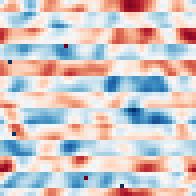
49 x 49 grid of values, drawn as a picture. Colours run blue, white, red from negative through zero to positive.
Histogram: bell-shaped. Stripes: horizontal, repeating 6 times. Lone odd cells: 5, 2 higher and 3 lower than their neighbours.
